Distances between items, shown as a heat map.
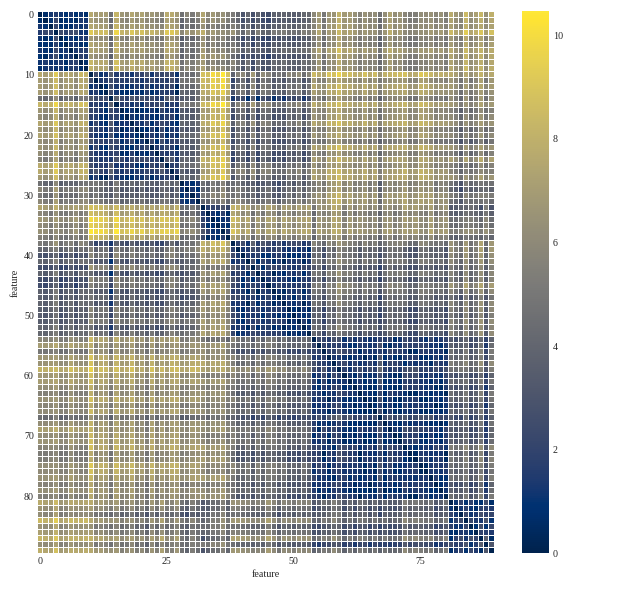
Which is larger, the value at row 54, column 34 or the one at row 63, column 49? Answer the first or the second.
the first
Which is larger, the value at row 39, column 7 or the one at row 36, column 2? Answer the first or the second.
the second
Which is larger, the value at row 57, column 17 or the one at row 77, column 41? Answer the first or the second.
the first
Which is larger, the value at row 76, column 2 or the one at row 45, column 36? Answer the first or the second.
the second
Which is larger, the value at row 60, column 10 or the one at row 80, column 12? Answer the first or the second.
the first
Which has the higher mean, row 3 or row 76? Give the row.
3
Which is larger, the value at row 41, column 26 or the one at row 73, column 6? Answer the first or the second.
the second
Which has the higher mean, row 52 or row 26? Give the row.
26
